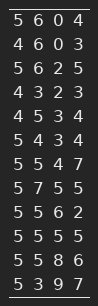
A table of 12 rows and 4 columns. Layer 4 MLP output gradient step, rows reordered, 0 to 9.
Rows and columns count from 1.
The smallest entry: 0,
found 2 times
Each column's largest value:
5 7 9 7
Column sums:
57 60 47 55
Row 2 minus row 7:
-1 1 -4 -4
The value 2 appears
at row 3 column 3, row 4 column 3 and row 9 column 4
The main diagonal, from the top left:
5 6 2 3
